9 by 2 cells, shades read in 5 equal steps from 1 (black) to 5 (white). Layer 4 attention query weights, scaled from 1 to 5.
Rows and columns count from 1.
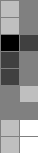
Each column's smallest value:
1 2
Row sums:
7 7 3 5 5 7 6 9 9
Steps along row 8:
up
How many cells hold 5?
2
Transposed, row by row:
4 4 1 2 2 3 3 4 4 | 3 3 2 3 3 4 3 5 5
